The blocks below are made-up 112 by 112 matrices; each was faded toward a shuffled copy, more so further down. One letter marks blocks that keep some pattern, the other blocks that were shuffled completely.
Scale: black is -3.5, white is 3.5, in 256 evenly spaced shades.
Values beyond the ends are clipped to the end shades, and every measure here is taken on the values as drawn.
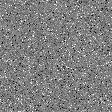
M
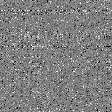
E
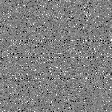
E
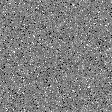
M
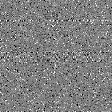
E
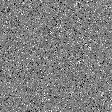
M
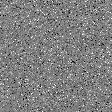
M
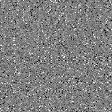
E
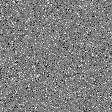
M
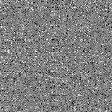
E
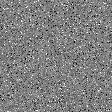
M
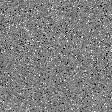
M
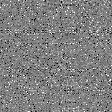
E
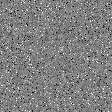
M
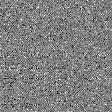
E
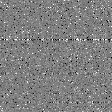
E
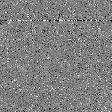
E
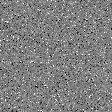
M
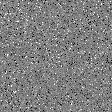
M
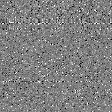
E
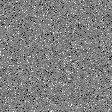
M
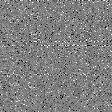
E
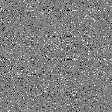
E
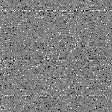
E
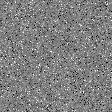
M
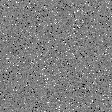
M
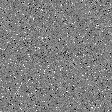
M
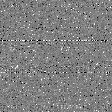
E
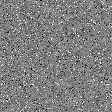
M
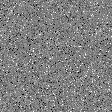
M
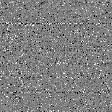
E
